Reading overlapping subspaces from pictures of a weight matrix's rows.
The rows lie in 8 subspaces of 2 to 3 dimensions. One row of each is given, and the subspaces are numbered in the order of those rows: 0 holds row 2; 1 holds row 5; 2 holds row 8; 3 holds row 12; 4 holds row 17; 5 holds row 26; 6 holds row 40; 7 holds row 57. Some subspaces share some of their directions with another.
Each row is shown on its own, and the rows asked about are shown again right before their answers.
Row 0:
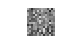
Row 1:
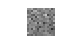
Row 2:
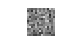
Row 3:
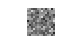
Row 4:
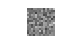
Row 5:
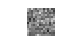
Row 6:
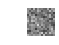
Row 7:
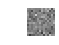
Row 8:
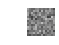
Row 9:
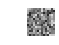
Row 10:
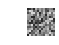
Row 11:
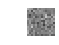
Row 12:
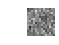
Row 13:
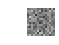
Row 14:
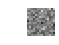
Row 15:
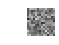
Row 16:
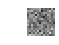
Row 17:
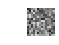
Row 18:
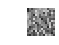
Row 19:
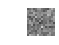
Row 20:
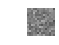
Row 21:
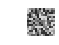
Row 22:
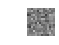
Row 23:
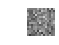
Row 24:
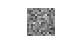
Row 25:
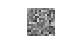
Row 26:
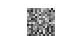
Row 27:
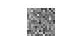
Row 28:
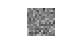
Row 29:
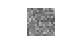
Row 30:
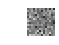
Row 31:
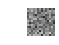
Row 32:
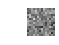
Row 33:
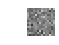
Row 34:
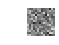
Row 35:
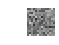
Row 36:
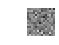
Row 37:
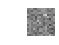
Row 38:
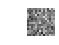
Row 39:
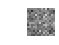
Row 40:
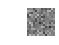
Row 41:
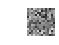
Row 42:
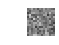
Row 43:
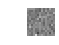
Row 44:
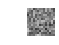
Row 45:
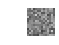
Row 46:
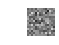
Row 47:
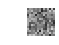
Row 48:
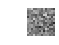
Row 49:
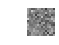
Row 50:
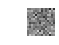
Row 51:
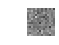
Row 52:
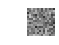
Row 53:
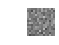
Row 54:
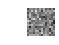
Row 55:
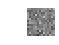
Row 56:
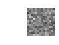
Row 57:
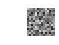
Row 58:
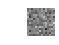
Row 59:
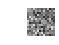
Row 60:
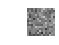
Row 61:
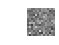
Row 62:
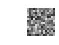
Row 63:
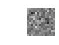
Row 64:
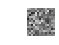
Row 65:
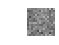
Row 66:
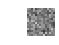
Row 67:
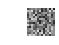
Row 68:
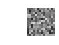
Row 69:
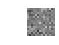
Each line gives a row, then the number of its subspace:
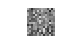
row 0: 5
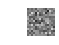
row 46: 7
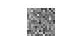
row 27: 6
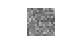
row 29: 1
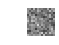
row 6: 7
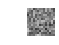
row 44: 1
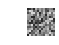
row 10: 7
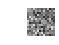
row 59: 6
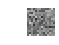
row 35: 6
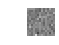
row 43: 3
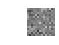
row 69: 6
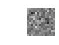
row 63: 7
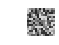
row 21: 3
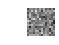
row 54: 3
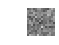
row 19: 6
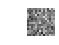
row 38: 6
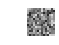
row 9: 0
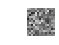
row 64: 7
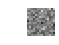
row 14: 2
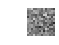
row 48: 4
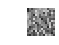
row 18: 3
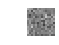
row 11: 4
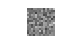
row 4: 4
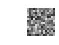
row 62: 2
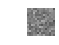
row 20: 1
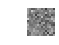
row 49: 2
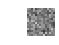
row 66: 7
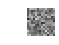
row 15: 2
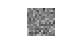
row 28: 1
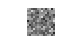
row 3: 2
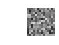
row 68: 4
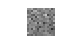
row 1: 4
